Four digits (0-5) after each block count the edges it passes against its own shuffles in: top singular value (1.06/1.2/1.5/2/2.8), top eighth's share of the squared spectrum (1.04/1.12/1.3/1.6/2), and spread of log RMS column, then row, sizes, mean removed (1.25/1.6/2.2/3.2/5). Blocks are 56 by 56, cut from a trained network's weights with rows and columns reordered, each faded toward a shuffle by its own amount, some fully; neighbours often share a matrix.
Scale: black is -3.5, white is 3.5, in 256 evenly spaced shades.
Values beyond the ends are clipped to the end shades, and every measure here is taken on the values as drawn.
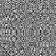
4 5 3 1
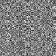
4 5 2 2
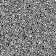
1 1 0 0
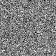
0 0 0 0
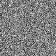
3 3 1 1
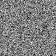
1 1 0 0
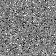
0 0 0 0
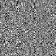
3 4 3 1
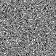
1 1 0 0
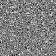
2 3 1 1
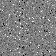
1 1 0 0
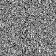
2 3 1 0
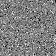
0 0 0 0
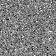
1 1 0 0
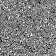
0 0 0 0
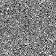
2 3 1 1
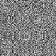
3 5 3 1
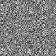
3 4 2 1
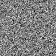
0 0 0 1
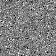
1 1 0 0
